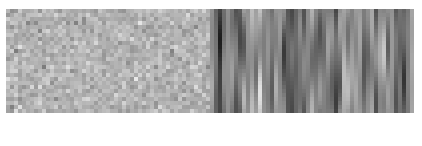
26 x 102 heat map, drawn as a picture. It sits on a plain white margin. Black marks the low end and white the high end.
The table splits into one row of 2 panels. Panel 1,1: high, fine-grained. Panel 1,2: middling, streaked downward, strong in contrast.
